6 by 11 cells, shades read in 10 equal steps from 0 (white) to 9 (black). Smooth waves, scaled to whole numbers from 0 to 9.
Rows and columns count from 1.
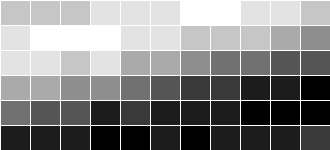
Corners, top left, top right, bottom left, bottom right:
2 2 8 7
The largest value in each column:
8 8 8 9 9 8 9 8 9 9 9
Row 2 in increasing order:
0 0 0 1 1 1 2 2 2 3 4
